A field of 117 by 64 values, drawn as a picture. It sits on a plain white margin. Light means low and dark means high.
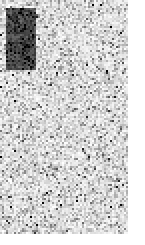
The top left is the ninth with the highest average. No regular stripes run through it. Overall the values sit about 20% of the way up the scale. Most values sit low, with a long tail of high ones. An odd patch, higher than its surroundings, sits in the top left. Neither half mirrors the other.
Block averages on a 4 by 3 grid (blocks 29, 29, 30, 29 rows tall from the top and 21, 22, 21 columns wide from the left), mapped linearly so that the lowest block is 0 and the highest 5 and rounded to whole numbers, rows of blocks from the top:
500 / 100 / 000 / 000
